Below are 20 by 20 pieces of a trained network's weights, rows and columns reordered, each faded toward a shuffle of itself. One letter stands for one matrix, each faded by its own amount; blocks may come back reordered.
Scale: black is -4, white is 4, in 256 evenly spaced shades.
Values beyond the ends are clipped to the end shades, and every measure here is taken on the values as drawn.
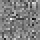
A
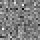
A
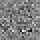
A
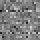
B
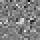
A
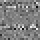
B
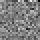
A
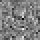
A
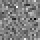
A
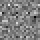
A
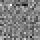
A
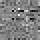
B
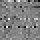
B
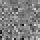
B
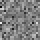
A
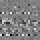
B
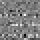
B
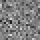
A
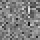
A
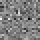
A
